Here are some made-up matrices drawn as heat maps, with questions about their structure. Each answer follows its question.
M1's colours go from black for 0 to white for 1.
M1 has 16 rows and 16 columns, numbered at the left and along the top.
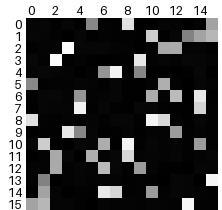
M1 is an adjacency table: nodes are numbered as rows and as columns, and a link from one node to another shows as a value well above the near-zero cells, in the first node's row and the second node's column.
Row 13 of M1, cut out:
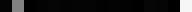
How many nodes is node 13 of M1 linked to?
2
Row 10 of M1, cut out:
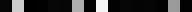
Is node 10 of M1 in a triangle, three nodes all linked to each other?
yes
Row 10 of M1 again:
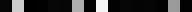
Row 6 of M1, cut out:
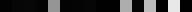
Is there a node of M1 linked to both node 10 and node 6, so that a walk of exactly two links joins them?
yes
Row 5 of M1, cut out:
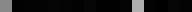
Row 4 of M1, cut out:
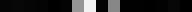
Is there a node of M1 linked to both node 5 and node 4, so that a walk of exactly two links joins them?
no
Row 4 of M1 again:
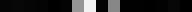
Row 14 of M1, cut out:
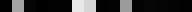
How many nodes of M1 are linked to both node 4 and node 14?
2
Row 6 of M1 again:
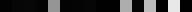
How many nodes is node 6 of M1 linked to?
4
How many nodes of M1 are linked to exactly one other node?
0
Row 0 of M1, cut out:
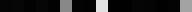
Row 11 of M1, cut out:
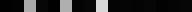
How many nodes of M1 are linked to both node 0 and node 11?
2
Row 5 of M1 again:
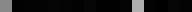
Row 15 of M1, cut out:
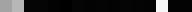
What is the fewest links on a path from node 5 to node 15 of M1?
2
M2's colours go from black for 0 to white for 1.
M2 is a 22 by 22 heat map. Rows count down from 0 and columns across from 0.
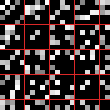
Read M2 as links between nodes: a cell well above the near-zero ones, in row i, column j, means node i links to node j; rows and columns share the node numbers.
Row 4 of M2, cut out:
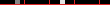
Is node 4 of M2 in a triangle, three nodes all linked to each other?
no
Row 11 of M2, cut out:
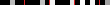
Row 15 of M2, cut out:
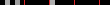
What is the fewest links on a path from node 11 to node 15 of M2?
2
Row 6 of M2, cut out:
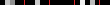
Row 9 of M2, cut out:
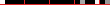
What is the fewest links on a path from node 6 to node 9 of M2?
2
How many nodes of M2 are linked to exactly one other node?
0
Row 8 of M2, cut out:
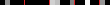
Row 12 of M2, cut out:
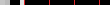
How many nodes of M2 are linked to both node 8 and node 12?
1
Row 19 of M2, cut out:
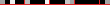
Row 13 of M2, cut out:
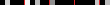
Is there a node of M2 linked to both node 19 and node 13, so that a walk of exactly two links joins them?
yes
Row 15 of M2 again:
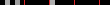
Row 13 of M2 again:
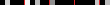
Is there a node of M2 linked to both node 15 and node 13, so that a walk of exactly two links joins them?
yes
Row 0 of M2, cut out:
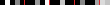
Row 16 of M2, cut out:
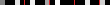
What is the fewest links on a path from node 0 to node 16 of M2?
1
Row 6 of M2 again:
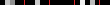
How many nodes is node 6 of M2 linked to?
5
